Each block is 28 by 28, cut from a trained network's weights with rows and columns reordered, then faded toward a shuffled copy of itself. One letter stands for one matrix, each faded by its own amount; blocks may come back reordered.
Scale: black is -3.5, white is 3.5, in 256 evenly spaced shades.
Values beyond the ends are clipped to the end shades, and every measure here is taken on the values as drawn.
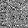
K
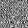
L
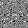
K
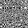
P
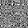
L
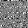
P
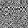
L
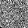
K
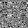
K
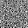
K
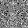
K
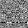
L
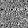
L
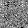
K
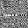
L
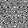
P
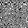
K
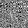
K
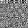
L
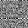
L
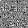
K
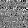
P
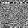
L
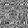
L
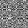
L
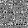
P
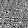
K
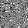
K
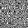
P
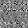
P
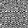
L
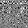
P
